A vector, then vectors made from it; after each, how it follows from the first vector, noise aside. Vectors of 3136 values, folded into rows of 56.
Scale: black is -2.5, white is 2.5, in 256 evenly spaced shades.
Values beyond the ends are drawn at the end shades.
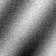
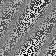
sign-scrambled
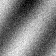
reversed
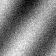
reversed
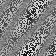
sign-scrambled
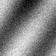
reversed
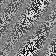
sign-scrambled
